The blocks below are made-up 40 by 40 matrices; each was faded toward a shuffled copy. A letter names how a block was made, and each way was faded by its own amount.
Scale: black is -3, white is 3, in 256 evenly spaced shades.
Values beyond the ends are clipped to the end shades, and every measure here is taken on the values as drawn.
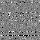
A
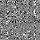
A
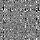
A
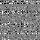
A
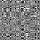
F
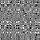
F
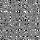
A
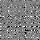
A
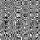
F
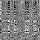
F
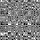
F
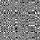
F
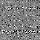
A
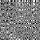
F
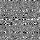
A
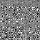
A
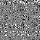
A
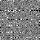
A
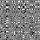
F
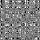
F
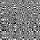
F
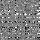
A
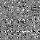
A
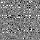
A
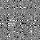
A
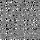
A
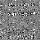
A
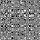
F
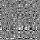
F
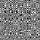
F
